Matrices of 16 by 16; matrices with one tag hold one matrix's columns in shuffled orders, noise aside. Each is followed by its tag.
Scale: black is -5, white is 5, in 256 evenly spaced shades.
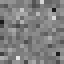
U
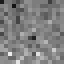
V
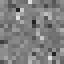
U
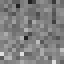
V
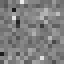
U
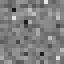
U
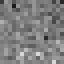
V
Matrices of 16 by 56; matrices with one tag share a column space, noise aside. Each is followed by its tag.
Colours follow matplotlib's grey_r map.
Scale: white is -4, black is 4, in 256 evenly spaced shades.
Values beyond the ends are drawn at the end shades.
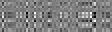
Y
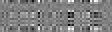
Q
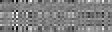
Q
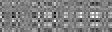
Y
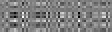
Y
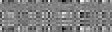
Q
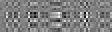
Y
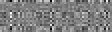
Q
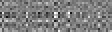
Y
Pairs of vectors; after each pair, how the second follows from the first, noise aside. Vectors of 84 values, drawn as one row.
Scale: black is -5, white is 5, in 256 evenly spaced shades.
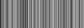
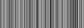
wrapped around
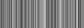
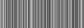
shuffled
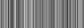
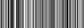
scaled up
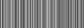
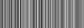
wrapped around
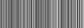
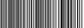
scaled up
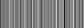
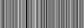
wrapped around
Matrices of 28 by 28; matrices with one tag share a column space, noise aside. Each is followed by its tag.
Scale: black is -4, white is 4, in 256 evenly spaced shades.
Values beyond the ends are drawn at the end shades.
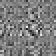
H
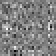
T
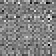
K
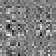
H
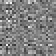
K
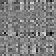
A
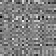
K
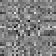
H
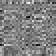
K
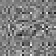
H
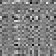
K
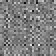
K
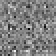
T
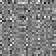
K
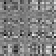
A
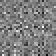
H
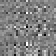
H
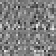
T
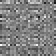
K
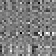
A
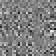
H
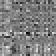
A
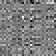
K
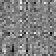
A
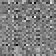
K
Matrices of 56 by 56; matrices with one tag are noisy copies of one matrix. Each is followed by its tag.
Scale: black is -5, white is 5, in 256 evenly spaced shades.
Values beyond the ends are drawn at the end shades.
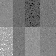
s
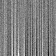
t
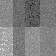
s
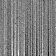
t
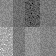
s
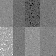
s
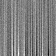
t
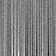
t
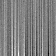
t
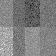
s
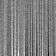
t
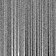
t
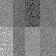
s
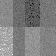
s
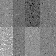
s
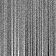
t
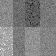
s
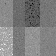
s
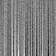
t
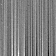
t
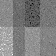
s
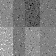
s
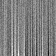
t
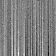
t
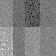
s
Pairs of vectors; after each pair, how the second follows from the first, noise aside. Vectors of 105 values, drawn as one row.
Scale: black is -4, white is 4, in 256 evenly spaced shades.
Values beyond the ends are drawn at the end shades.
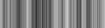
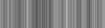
shrunk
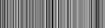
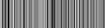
wrapped around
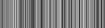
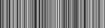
wrapped around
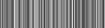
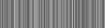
shrunk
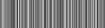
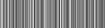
wrapped around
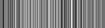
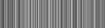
shrunk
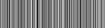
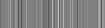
partly zeroed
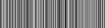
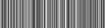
negated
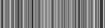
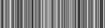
copied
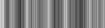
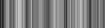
negated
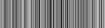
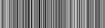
wrapped around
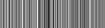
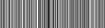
copied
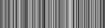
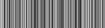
wrapped around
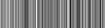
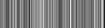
wrapped around
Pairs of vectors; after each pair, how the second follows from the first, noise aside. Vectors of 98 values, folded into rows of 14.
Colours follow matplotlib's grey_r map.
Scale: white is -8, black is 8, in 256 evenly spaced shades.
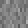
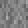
wrapped around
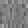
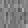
wrapped around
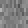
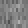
wrapped around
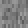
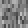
scaled up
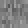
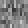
scaled up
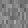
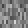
scaled up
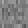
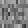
scaled up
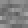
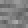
wrapped around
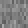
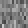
scaled up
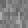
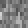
scaled up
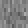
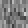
scaled up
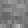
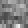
scaled up
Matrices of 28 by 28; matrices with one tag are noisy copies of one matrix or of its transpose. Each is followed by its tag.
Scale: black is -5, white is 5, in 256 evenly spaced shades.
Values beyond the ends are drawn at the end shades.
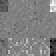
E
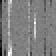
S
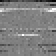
S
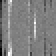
S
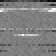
S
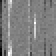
S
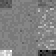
E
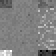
E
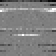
S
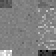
E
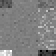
E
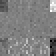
E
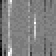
S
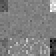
E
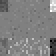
E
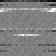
S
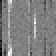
S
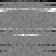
S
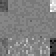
E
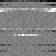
S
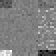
E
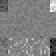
E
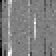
S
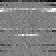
S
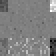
E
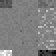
E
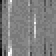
S
